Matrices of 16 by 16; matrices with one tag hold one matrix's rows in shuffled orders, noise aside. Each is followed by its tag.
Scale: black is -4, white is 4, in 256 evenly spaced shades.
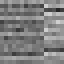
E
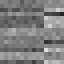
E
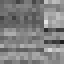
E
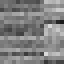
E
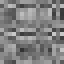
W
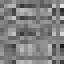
W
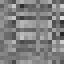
W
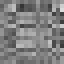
W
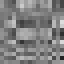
W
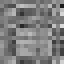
W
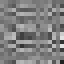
W
